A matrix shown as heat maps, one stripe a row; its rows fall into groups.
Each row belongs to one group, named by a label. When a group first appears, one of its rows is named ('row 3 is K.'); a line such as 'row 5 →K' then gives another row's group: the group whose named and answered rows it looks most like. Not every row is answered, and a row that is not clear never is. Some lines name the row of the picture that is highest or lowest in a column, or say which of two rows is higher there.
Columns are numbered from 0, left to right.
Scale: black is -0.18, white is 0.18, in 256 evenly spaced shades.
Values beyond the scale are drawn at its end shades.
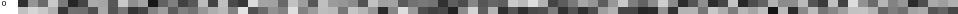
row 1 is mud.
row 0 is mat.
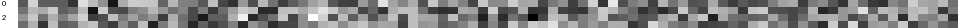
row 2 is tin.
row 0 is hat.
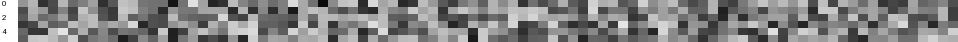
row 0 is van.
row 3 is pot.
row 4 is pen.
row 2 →mat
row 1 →hat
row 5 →pen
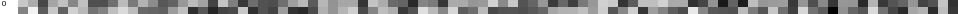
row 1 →tin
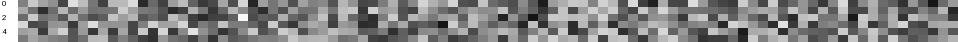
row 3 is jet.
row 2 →tin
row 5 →mat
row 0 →tin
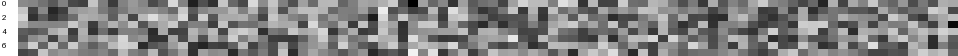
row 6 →tin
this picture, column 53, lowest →7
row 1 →jet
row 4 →pen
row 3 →tin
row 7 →hat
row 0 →mat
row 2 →jet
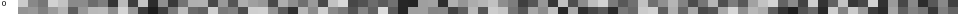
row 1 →pot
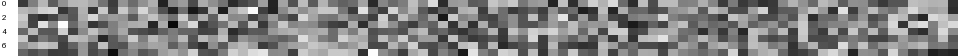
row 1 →mud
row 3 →pen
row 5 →jet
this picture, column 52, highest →4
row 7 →pot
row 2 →jet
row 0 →hat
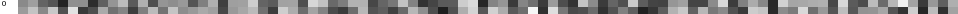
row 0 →mud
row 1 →mud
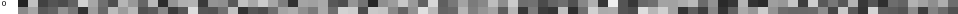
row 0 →hat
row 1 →van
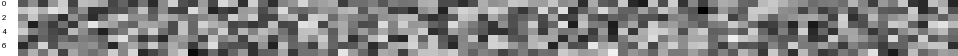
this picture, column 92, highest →3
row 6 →hat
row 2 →mud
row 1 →van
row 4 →jet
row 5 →pot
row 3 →jet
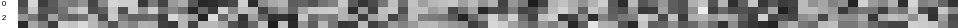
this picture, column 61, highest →0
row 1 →tin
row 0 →tin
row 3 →hat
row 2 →pot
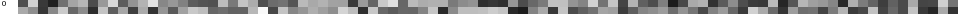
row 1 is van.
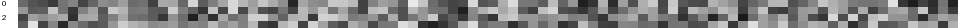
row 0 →pot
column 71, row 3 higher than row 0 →No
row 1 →pot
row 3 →mud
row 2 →mat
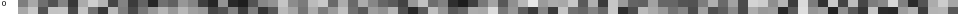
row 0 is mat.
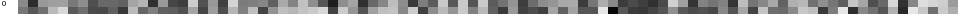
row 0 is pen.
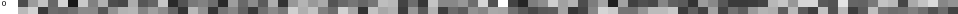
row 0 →pen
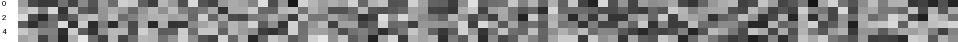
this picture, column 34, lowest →2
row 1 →mud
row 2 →jet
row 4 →mud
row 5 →tin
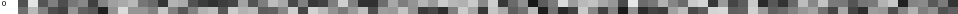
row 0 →tin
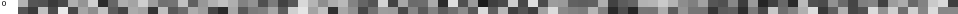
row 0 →jet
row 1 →pen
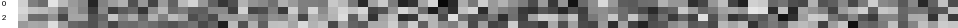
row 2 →tin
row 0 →van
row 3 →pen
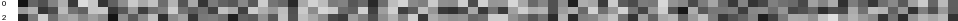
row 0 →hat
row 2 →hat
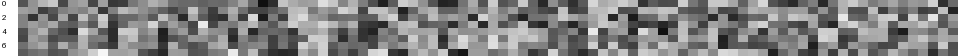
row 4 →hat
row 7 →pot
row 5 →hat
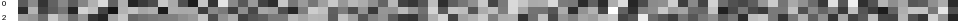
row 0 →mat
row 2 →van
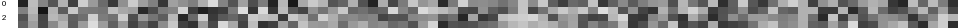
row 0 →hat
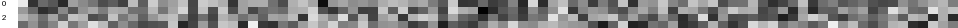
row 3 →mat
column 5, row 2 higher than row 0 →Yes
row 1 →jet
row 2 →tin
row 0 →jet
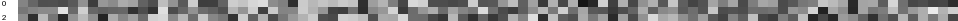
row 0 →pot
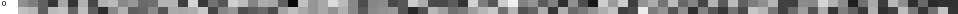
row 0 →pot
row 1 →van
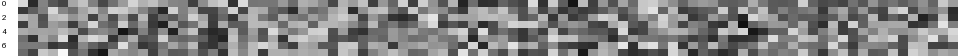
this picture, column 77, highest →4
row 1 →pot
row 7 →pen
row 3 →mat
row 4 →pen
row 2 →van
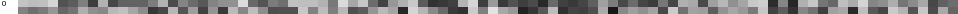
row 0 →mud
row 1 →pot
